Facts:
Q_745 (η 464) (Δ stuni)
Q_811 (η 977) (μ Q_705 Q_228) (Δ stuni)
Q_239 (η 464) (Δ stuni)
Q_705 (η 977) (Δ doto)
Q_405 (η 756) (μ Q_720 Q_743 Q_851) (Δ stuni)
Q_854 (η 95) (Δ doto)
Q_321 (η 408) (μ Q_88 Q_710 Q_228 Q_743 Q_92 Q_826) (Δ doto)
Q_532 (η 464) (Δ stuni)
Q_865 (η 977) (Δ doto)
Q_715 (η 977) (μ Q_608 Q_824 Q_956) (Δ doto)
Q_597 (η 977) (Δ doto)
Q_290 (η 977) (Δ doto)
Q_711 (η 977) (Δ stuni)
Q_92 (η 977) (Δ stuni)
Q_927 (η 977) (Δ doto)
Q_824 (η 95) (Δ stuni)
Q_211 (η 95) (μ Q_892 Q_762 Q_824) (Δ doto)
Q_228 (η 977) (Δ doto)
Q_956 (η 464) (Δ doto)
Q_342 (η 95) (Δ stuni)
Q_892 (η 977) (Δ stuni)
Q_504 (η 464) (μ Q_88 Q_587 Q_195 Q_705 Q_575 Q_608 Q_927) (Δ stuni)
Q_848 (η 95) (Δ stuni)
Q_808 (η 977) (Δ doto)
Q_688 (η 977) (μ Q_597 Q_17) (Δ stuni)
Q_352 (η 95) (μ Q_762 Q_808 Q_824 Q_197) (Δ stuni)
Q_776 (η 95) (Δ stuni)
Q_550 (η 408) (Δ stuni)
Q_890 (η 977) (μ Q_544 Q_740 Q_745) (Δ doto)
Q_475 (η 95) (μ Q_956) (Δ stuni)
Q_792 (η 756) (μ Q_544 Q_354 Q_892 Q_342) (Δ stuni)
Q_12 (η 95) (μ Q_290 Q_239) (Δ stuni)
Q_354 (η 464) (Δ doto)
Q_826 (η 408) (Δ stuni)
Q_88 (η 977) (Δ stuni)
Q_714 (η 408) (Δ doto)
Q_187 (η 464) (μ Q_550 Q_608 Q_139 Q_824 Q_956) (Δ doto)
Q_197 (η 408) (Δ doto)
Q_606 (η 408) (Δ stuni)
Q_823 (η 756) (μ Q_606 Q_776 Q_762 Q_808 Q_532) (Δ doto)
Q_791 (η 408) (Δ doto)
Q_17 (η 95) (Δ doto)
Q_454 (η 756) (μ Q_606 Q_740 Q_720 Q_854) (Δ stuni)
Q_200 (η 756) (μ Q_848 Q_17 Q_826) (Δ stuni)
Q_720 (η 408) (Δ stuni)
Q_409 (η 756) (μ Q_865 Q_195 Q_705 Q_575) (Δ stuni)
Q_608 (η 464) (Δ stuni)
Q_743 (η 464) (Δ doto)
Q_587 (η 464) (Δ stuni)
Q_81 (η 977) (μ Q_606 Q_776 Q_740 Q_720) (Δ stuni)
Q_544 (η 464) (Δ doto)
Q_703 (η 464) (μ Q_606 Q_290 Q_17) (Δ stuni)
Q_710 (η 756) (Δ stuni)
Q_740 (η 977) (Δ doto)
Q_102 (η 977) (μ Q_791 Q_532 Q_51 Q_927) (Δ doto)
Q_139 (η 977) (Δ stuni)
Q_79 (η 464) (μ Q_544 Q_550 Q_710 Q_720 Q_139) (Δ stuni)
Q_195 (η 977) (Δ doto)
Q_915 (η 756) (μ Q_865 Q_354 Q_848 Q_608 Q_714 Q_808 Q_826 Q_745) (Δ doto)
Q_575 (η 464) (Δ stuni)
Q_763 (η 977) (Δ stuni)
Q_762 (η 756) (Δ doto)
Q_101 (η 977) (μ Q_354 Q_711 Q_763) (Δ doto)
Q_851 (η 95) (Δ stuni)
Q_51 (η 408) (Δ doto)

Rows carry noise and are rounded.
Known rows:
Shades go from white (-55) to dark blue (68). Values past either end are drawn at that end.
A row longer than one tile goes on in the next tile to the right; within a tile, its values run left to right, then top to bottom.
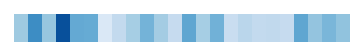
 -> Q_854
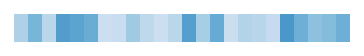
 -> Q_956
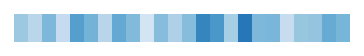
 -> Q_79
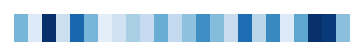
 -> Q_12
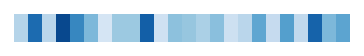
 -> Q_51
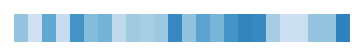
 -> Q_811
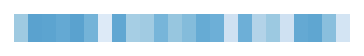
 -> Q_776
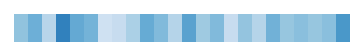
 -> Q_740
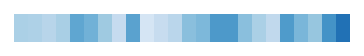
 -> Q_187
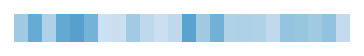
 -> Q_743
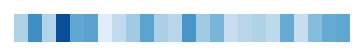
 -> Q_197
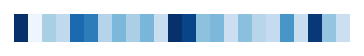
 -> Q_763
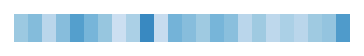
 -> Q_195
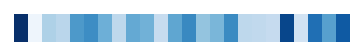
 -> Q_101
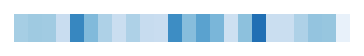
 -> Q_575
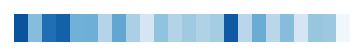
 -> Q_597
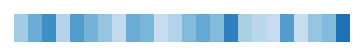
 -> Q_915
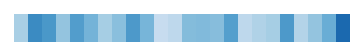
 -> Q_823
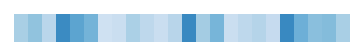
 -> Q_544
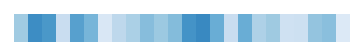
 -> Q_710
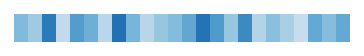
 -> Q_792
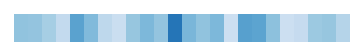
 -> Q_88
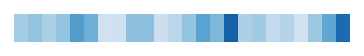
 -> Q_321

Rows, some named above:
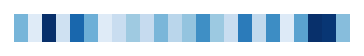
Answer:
Q_12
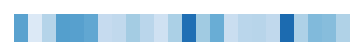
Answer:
Q_354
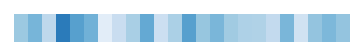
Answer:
Q_714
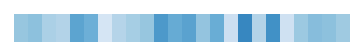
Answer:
Q_139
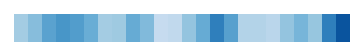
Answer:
Q_211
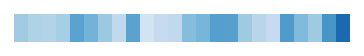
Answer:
Q_187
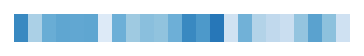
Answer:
Q_342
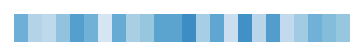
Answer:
Q_892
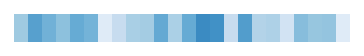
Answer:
Q_851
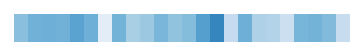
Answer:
Q_824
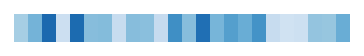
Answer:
Q_409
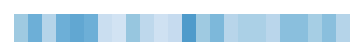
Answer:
Q_743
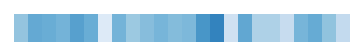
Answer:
Q_824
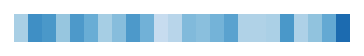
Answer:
Q_823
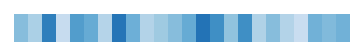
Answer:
Q_792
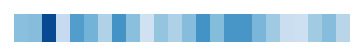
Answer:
Q_200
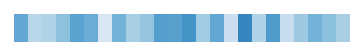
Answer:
Q_892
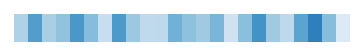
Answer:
Q_532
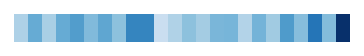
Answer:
Q_102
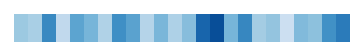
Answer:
Q_475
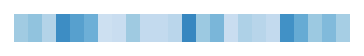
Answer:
Q_544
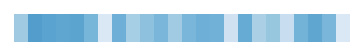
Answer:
Q_776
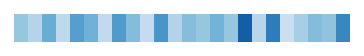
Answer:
Q_81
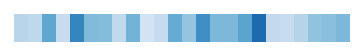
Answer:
Q_504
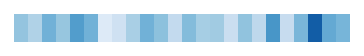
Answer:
Q_290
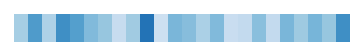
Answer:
Q_927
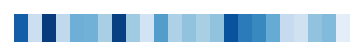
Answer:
Q_688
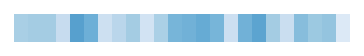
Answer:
Q_608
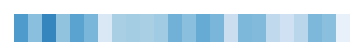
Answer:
Q_848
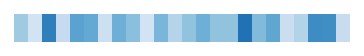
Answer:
Q_703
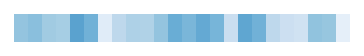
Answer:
Q_826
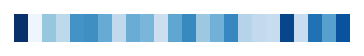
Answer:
Q_101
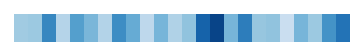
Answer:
Q_475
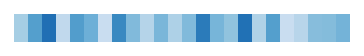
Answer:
Q_454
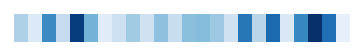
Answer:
Q_239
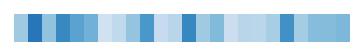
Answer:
Q_762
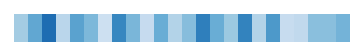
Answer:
Q_454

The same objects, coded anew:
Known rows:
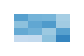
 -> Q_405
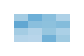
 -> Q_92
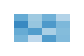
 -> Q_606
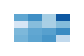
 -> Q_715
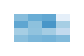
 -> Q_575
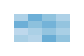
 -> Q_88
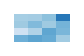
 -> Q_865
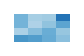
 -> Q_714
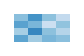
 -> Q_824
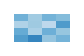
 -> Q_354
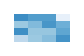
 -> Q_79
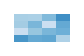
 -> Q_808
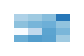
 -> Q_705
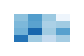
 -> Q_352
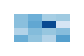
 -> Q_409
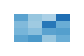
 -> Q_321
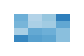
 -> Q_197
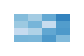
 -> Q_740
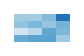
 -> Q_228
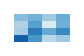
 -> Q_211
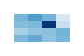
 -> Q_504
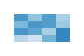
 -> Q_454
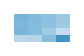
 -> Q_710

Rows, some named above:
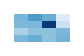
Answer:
Q_504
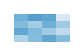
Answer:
Q_608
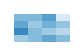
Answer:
Q_239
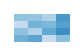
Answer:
Q_101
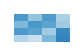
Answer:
Q_454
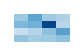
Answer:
Q_811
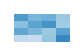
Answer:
Q_405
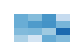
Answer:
Q_81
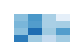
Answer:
Q_352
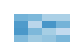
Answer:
Q_826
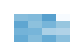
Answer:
Q_532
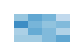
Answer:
Q_851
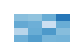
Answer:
Q_854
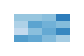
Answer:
Q_102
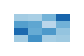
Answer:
Q_17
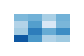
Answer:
Q_211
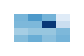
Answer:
Q_504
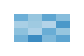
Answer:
Q_544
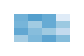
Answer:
Q_608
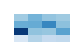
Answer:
Q_688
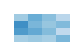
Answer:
Q_848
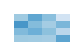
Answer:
Q_342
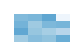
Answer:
Q_745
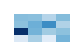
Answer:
Q_200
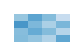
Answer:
Q_342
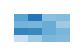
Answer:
Q_475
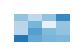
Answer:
Q_762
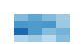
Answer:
Q_12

